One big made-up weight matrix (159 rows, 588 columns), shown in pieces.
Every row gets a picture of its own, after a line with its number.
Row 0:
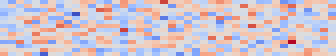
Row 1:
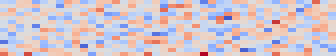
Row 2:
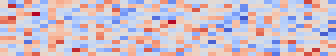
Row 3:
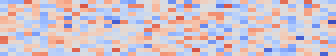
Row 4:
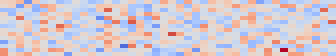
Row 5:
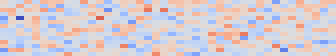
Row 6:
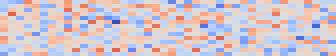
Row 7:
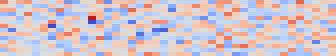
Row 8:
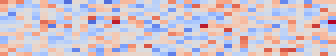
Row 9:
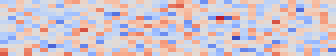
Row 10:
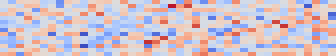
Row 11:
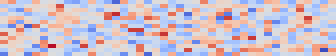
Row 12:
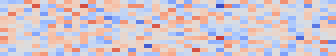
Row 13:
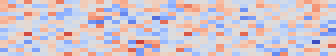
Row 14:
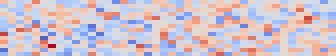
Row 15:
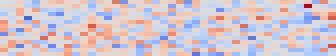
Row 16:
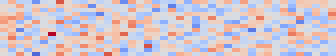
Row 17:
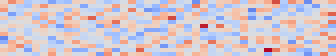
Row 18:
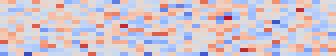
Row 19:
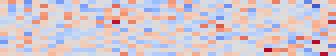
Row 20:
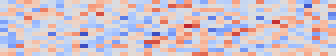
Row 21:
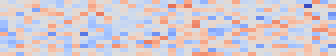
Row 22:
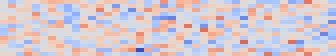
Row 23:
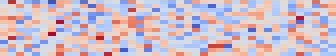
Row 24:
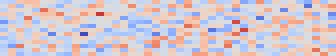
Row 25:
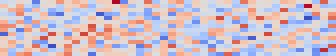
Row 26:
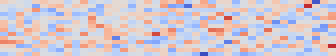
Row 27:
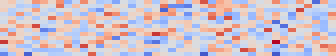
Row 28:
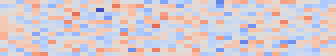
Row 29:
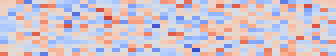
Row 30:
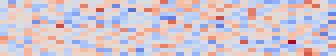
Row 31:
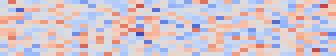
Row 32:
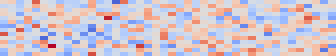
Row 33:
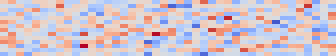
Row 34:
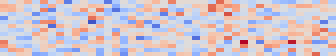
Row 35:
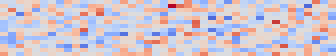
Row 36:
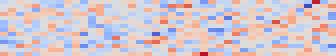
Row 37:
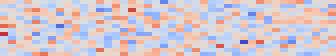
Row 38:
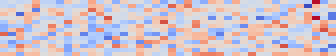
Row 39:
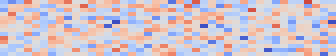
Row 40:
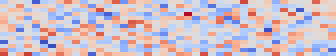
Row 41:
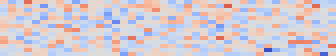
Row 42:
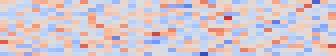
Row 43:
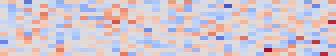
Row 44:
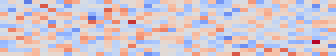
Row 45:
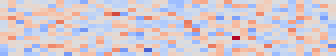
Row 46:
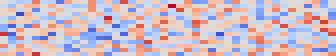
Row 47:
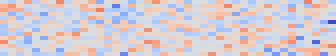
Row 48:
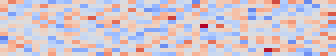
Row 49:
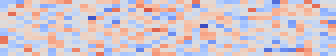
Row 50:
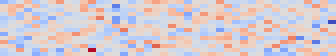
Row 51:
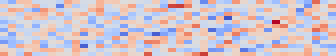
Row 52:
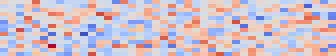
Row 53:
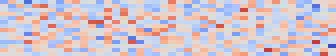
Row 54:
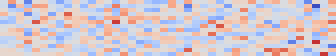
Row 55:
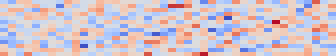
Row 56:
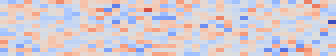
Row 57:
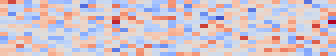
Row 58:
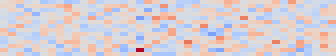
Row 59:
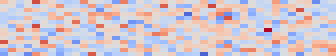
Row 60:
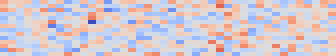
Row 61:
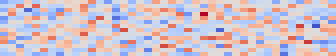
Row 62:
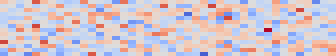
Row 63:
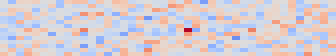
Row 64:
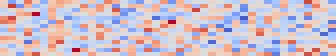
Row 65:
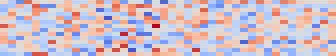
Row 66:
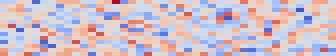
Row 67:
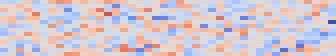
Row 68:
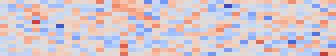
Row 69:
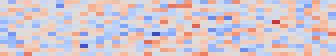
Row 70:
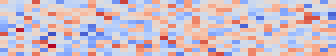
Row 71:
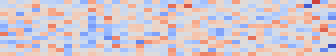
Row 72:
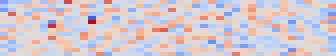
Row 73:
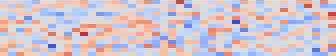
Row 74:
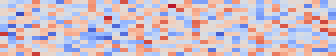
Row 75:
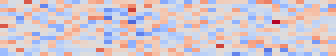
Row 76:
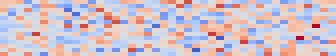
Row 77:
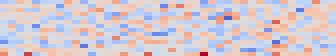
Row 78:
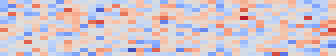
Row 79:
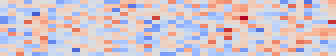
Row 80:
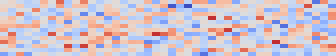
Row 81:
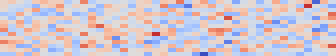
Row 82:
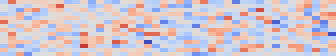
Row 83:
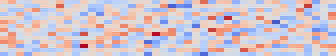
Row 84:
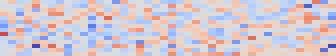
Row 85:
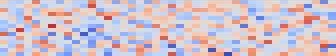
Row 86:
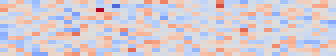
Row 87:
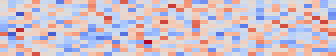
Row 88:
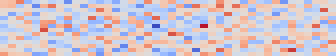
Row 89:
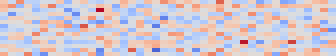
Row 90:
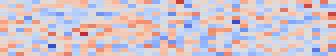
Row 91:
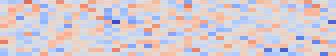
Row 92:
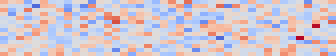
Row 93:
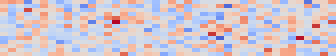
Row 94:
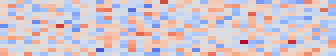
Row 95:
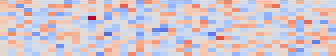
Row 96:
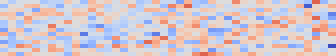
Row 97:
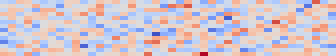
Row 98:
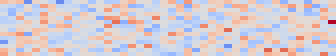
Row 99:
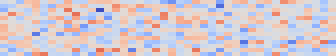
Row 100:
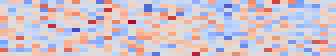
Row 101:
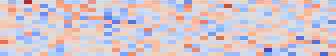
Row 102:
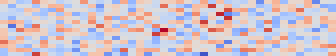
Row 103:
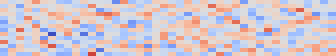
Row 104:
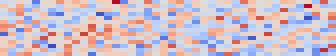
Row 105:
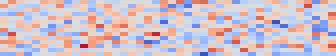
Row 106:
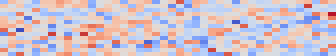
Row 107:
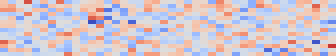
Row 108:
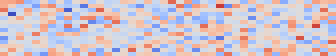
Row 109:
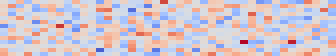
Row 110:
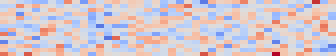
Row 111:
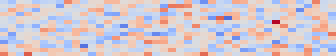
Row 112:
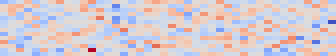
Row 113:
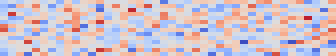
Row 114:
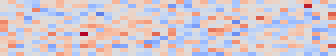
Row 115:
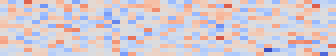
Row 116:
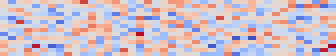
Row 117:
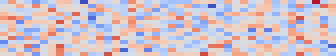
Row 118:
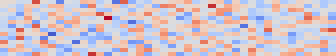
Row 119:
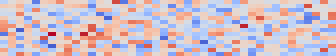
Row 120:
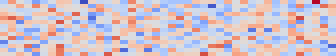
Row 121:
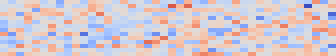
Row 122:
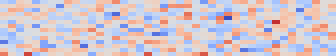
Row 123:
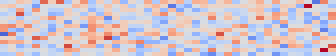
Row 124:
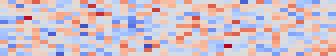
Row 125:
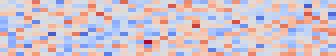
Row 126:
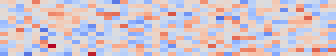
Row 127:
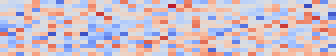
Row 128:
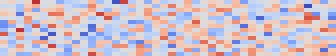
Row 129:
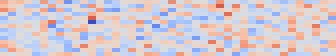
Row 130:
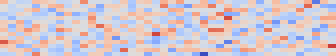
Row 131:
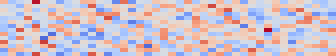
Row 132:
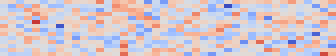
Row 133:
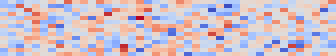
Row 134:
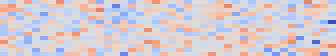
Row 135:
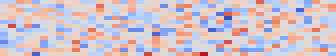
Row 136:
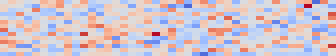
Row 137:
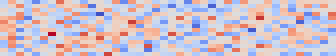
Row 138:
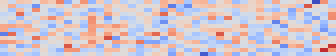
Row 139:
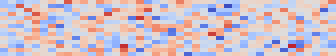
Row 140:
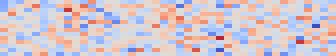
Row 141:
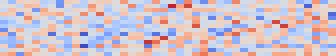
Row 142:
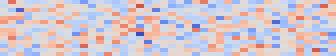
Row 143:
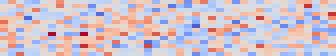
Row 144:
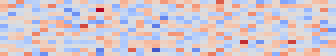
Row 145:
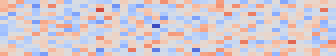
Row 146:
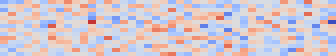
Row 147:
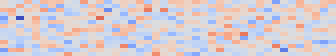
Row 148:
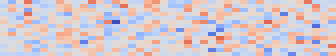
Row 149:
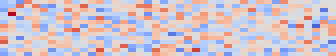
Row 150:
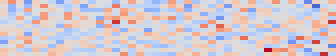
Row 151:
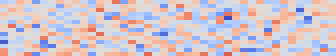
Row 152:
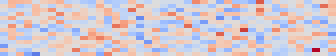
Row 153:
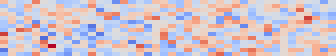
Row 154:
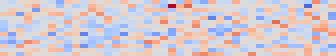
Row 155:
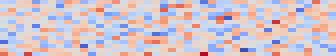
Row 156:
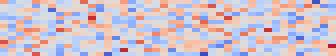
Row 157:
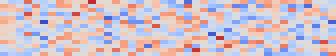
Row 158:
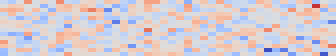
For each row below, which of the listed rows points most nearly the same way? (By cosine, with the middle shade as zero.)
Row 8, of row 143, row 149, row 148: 143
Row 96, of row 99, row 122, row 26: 122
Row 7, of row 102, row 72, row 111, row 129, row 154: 129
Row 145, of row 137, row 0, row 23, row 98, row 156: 0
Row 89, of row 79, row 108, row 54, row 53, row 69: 108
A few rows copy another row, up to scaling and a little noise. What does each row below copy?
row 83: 33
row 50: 112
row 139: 133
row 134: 47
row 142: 31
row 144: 89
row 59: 62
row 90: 73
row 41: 115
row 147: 5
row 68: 132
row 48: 17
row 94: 109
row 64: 2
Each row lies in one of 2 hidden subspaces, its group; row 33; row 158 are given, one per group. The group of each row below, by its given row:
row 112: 158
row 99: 158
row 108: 158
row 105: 33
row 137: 33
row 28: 158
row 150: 158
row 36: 33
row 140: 158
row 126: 33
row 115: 158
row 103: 33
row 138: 33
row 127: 33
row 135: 33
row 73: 33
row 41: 158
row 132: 158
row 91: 158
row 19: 158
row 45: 33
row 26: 33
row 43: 158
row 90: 33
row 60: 158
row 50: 158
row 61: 158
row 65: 158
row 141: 33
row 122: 33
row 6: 158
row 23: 33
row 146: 158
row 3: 158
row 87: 33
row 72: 158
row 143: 33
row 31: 33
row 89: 158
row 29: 158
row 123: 33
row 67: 158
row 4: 158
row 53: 158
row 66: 33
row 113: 158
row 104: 33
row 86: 158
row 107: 158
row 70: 33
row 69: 33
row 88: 158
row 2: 158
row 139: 158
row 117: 33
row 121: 33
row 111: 33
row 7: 158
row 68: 158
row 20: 33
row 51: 33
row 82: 33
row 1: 33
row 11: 33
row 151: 33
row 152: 33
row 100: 158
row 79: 158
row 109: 158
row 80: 33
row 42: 33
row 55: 33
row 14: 33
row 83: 33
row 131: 33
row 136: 33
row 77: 33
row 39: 158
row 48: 158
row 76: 158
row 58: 158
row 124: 33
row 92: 158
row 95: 158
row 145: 158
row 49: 158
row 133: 158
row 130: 33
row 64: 158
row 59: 33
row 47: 158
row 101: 158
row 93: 158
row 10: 33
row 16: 33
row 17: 158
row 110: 33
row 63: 33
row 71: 33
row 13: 158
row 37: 158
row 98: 158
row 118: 33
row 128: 33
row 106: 33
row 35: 33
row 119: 33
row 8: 158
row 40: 33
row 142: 33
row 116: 33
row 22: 158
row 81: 33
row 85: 33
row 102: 33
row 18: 33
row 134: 158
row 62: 33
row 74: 33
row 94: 158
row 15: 33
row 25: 33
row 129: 158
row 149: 158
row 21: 33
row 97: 33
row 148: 158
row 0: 158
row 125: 33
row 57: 158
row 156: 33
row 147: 158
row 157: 158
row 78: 158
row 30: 158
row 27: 33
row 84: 33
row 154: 33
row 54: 158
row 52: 33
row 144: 158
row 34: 158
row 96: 33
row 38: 33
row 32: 33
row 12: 158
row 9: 33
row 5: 158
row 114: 33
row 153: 33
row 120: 33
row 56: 158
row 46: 33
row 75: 158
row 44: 158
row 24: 33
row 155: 33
